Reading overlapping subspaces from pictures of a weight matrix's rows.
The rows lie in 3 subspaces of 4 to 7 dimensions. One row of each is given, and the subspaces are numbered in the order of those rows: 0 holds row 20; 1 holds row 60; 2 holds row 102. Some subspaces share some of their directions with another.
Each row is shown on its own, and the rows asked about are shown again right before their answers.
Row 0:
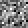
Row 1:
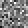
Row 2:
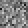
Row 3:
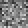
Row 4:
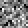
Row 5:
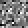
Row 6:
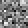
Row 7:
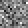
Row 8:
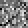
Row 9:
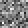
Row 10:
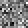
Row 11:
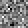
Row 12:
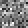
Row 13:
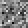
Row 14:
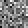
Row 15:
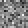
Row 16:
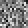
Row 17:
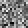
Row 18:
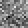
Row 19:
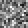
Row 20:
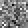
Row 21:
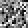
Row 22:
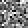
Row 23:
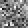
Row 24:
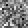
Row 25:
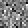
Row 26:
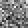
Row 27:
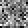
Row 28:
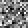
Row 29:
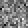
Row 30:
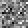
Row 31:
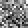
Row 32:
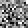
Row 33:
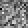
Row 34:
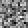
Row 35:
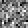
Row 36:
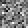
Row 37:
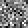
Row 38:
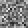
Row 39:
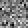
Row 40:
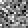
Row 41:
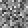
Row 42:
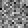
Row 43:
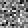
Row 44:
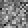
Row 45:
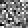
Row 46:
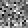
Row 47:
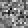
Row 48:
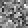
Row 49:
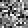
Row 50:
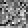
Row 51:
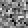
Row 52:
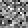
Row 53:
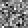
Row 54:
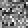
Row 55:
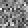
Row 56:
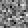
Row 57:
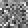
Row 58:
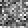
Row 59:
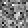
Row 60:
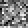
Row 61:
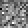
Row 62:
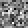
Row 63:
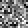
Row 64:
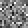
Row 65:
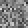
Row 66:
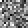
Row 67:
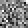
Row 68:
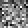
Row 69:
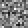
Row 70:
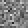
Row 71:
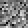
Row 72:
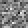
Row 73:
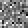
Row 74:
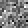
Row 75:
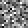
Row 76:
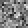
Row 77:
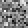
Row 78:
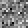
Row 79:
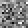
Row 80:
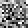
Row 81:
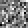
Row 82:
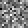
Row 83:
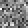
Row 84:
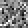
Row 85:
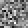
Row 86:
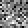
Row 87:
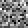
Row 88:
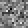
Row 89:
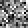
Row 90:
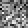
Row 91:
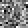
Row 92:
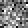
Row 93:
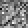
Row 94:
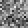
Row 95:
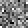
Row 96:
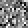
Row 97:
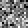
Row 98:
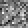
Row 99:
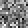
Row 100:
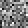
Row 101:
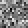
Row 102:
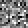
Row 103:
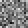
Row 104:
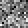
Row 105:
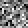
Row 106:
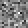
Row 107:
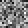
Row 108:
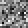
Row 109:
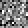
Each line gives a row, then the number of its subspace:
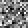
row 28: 0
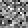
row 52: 0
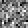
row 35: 2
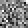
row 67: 1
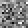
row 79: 1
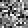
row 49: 2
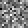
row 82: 2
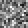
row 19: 2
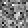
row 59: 0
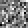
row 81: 1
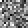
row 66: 2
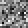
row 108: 1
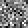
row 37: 0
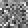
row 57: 0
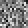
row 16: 1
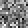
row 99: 0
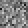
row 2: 1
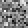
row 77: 2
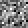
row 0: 0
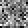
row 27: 1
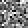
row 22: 2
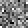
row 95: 0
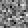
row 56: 2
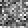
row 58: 1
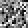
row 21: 1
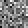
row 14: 2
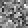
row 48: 0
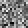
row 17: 0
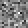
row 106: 0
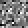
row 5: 2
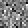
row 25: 0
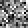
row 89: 0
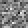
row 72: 2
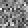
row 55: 1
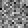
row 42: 2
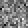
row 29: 0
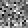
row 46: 0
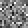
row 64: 2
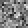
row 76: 0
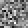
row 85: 2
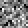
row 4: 0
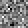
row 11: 0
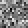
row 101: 1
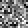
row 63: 0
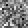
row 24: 2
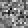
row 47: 2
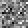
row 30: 0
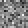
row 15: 2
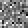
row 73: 2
